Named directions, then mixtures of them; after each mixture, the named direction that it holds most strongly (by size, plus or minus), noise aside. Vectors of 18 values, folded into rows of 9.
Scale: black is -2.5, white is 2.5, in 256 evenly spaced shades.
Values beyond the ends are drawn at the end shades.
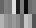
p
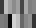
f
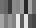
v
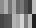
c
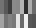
v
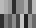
c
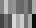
c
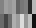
c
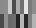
v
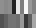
p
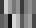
f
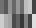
c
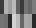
f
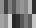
c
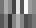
p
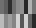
v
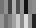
v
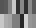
p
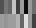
p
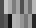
f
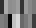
f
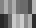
c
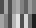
v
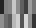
f
